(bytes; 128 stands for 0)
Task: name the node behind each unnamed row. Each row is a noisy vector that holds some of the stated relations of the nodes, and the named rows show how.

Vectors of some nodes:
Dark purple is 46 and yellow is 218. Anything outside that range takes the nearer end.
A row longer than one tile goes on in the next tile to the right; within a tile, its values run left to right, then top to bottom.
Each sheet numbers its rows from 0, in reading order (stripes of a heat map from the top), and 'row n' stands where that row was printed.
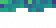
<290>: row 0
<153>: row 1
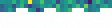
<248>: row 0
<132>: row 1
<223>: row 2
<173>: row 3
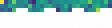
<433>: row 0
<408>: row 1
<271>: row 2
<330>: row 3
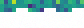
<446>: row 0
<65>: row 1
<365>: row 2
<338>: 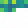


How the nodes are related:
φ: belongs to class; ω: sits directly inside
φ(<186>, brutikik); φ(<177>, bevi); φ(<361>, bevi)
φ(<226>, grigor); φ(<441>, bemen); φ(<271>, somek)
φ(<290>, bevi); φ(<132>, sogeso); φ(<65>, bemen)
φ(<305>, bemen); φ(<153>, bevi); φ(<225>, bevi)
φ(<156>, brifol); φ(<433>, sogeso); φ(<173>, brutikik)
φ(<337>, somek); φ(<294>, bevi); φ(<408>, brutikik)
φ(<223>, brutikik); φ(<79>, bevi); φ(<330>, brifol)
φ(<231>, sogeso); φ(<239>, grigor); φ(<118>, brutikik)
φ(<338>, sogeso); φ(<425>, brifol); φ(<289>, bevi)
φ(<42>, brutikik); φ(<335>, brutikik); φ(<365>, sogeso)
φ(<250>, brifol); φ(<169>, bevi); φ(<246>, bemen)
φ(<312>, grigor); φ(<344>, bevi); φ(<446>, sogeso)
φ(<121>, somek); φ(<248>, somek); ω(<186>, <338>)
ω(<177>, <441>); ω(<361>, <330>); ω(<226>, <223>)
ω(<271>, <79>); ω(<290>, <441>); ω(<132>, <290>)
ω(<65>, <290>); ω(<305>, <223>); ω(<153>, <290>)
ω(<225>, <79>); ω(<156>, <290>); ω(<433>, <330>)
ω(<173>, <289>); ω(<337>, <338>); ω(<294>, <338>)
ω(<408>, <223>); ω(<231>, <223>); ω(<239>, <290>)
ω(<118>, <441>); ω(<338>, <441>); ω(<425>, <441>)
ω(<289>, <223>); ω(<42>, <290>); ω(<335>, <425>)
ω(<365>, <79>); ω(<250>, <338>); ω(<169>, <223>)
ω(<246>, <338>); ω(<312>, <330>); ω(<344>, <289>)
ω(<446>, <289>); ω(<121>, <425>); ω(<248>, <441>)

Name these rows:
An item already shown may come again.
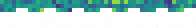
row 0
<225>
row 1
<289>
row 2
<65>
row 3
<250>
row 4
<338>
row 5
<177>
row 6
<425>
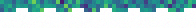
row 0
<225>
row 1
<79>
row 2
<312>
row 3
<121>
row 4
<186>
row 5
<118>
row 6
<239>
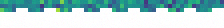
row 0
<246>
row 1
<337>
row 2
<441>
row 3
<156>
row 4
<305>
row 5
<42>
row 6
<239>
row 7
<177>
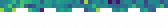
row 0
<226>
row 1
<65>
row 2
<294>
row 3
<361>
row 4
<335>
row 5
<42>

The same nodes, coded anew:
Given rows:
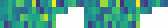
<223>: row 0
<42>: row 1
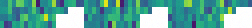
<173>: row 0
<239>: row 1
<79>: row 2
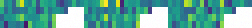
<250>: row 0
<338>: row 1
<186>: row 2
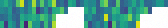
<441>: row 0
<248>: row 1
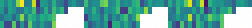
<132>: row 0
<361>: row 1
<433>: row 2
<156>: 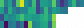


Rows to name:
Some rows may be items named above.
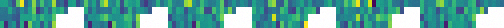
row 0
<65>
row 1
<250>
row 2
<153>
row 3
<337>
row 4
<365>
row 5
<177>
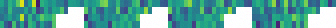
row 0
<433>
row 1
<289>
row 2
<289>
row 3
<305>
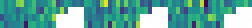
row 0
<225>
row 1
<246>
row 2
<312>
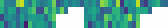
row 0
<153>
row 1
<118>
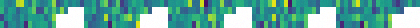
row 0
<290>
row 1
<271>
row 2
<226>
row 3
<433>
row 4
<250>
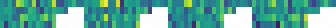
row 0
<335>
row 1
<338>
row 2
<153>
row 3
<330>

